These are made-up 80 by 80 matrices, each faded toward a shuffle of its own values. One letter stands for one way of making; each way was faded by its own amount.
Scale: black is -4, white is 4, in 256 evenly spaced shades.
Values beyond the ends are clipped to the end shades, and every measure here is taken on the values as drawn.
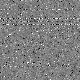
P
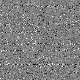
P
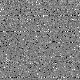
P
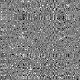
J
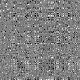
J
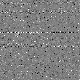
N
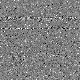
P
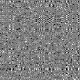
J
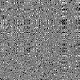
J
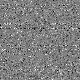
P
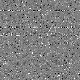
N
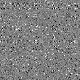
N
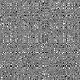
J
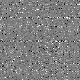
N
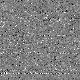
P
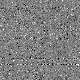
P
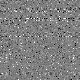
N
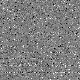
P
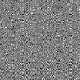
J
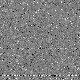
P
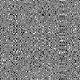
J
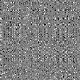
J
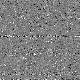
P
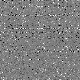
N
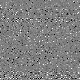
N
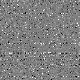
N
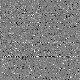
N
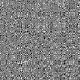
J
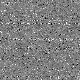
P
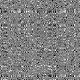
J
